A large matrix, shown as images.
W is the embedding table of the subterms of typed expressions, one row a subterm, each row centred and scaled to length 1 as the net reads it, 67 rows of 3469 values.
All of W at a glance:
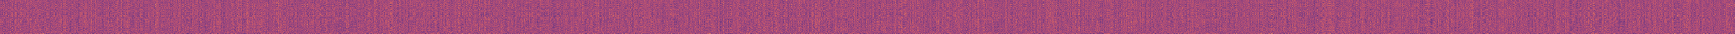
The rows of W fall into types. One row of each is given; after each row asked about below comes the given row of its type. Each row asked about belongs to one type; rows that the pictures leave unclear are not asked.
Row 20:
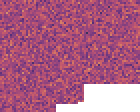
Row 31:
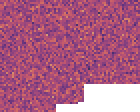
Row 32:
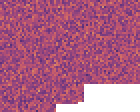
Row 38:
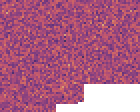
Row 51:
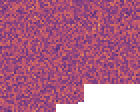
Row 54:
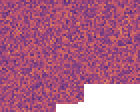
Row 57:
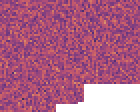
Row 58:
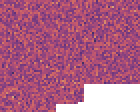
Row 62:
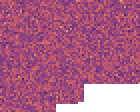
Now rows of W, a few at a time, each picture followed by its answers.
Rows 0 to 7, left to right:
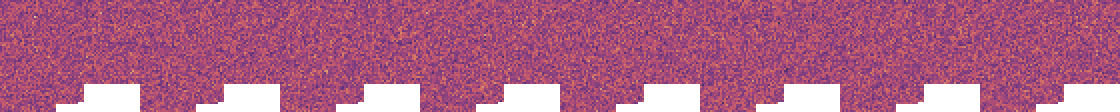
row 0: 51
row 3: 38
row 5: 58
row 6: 54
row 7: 38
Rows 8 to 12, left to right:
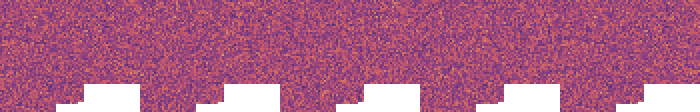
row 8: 20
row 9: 32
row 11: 54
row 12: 20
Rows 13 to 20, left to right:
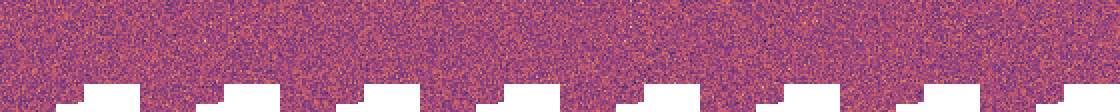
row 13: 32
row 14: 38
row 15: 31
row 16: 31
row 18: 57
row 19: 58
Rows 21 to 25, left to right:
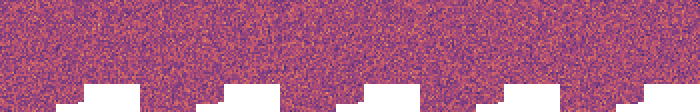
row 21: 51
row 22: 54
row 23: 51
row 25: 57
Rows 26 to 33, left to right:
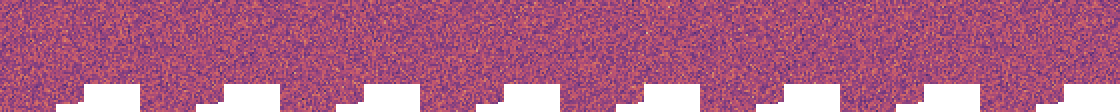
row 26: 54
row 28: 57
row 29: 57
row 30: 32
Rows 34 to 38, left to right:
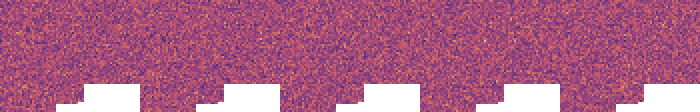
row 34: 58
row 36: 32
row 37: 38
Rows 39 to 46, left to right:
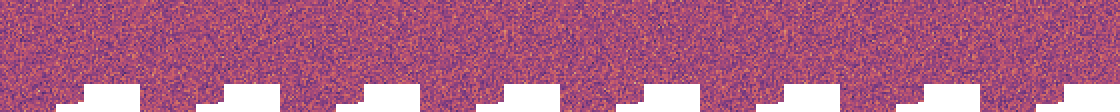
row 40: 31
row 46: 32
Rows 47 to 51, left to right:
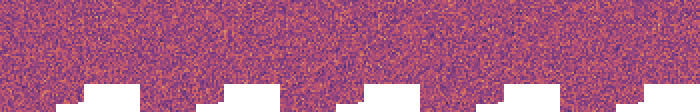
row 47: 54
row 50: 20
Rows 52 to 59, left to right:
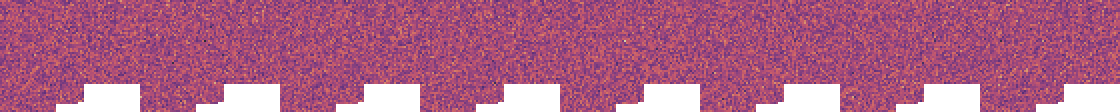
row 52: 62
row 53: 57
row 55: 51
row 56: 54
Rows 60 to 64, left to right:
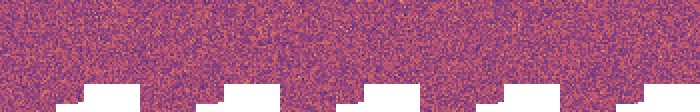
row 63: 51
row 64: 20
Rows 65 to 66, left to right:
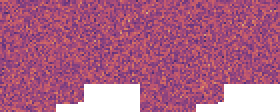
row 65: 62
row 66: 38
